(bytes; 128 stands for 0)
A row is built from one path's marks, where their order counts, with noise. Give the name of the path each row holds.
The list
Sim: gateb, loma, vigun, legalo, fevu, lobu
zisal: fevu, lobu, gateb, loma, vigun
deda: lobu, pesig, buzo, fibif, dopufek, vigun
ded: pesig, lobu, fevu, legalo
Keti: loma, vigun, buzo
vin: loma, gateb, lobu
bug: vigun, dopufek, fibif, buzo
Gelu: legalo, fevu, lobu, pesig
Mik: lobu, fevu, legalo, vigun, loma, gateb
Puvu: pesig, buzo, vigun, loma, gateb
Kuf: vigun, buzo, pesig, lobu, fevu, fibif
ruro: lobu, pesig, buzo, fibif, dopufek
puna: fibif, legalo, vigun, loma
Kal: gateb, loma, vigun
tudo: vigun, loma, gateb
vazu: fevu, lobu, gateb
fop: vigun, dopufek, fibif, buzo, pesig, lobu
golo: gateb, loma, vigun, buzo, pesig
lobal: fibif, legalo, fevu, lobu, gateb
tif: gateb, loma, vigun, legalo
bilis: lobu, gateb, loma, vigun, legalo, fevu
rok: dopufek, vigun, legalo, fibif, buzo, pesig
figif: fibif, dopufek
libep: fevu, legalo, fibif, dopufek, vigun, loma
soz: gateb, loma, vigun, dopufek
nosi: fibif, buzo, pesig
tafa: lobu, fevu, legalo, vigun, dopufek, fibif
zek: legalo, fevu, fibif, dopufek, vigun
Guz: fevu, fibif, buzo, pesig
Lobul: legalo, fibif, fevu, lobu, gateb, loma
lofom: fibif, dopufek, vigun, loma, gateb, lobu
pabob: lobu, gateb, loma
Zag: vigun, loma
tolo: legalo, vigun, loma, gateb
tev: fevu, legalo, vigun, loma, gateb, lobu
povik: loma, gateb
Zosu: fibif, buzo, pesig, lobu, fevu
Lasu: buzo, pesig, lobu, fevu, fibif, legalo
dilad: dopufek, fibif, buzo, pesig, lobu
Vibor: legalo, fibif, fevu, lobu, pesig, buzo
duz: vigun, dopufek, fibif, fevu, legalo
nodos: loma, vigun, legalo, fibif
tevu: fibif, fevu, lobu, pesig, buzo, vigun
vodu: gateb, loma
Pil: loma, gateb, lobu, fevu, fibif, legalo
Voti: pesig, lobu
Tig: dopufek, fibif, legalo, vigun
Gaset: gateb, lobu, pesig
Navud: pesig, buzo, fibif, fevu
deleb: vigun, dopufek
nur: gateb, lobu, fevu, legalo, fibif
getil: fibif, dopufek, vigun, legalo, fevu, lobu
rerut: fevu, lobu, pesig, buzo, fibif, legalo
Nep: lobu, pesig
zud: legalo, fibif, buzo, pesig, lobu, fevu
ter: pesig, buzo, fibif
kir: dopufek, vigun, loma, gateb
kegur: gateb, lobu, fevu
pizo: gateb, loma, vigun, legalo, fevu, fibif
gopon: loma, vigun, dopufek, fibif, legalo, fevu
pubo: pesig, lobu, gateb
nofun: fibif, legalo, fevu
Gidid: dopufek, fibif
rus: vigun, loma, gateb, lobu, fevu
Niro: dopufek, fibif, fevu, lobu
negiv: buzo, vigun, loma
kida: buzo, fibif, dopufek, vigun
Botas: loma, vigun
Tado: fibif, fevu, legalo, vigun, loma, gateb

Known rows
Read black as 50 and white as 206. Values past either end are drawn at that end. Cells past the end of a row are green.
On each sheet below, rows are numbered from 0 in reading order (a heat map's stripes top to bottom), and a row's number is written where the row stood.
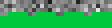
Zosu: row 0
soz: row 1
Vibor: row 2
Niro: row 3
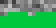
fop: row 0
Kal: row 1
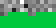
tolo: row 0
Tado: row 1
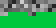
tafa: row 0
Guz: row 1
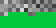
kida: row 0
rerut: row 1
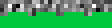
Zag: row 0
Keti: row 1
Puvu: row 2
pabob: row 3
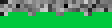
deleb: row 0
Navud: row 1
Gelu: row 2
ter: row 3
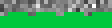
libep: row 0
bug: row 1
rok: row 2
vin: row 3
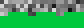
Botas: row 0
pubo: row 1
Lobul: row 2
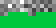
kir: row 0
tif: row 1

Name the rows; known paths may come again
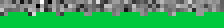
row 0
Lasu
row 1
figif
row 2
Guz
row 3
puna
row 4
Lobul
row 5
Kuf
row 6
bilis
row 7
zud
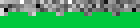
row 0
Gidid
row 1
zek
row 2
nofun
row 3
soz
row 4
golo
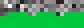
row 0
negiv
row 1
duz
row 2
deleb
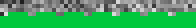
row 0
ruro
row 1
Zosu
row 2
rerut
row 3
Navud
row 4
Botas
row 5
dilad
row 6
gopon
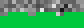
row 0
lobal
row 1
getil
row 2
pizo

